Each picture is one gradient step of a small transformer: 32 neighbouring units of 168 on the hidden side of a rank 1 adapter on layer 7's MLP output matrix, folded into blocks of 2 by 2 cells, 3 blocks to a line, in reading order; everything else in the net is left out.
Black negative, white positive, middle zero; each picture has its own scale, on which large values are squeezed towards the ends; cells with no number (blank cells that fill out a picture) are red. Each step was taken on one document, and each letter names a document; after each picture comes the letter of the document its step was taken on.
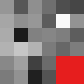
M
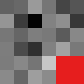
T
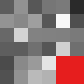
M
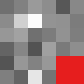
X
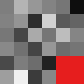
X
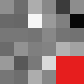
T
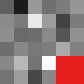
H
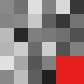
M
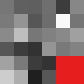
M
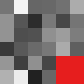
H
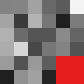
H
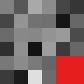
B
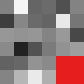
B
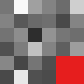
H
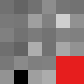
H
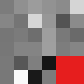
X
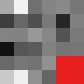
B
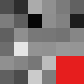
T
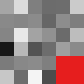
B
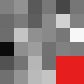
M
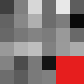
T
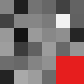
B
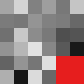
H
